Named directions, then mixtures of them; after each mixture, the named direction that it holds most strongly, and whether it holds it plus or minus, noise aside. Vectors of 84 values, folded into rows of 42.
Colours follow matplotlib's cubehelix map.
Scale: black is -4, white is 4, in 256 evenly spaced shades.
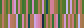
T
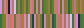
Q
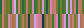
T, plus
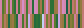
T, minus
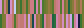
Q, plus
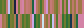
Q, minus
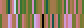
T, plus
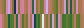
T, minus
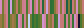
T, minus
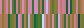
T, minus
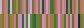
T, minus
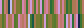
Q, plus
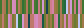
T, plus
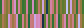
T, plus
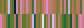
Q, minus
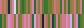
Q, plus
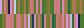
Q, plus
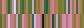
T, plus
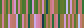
T, plus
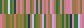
Q, minus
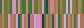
T, plus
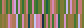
T, plus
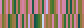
T, minus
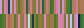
Q, plus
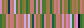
Q, plus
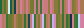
Q, minus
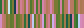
Q, minus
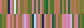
Q, plus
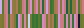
T, minus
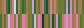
T, plus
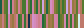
T, plus
